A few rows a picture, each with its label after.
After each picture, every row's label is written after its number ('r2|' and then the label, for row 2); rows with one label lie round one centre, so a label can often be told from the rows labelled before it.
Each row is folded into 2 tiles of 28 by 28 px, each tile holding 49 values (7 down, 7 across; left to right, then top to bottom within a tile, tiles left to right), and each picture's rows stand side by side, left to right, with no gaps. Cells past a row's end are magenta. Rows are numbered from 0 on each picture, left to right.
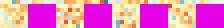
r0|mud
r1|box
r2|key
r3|mud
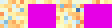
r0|key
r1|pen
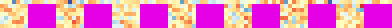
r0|mud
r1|mud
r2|key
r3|mud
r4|pen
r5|box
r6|pen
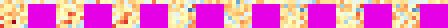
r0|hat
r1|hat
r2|hat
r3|pen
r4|mud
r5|pen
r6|pen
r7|pen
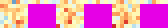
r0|mud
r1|hat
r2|hat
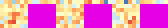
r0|hat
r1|box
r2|mud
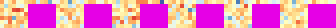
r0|box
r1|mud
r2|box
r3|pen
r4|mud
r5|mud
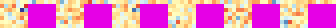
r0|pen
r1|box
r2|pen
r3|key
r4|box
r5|key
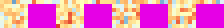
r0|mud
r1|hat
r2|box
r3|box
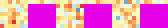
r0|hat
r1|pen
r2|mud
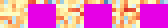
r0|box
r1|box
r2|box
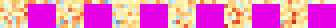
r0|box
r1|box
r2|key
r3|key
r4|hat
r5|hat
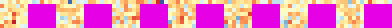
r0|hat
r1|mud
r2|box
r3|hat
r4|box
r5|key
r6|mud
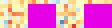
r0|key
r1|key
